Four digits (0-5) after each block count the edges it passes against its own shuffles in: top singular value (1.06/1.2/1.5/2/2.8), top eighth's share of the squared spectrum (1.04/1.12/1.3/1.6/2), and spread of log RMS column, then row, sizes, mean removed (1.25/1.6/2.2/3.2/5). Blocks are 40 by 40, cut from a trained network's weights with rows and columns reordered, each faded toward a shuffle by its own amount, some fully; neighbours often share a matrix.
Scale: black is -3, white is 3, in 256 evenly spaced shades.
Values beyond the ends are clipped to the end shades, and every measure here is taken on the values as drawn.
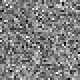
0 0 0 0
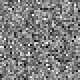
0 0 0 0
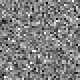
0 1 0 0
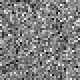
0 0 0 0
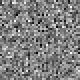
2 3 0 1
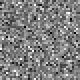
1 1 0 0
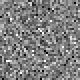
0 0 0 0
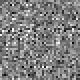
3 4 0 2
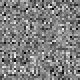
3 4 2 2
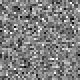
0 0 0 0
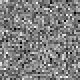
2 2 0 0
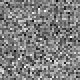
1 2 0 0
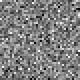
0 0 0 0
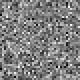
2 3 1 1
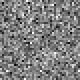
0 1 0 0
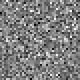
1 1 0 0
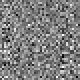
3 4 2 1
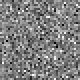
0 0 0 0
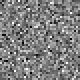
0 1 0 0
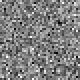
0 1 0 0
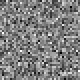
2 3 1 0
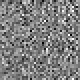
3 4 2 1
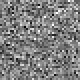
2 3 0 0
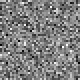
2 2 1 0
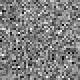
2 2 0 0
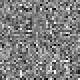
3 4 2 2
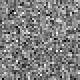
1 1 0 0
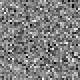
2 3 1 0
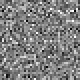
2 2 0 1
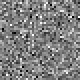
1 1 0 0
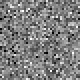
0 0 0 0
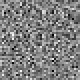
3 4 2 1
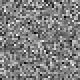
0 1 0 0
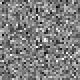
2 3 1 0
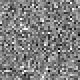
2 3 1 1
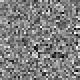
2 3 1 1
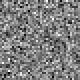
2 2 1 0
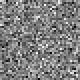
1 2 0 0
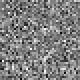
2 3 2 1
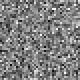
1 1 0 0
